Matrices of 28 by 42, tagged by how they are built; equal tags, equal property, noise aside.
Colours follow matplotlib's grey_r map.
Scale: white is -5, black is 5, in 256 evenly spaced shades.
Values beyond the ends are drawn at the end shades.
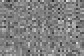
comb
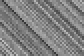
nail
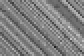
nail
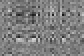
comb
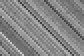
nail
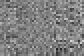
comb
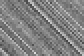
nail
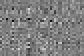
comb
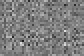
comb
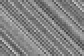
nail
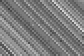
nail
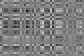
comb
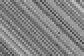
nail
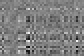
comb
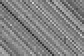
nail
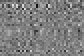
comb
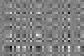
comb
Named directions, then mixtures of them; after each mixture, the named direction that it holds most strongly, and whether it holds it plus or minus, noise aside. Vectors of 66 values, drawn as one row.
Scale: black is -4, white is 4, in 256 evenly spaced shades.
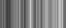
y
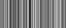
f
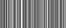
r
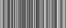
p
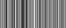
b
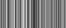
b, minus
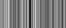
f, plus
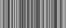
p, plus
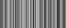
p, minus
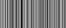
r, minus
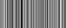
r, minus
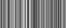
b, minus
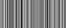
r, minus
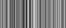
b, plus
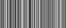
f, plus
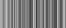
p, plus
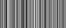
b, plus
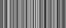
p, minus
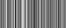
b, minus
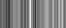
y, plus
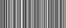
r, plus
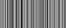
r, minus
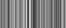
f, minus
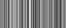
f, minus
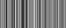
b, plus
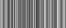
p, plus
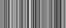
f, minus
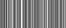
r, plus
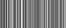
r, plus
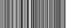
f, minus
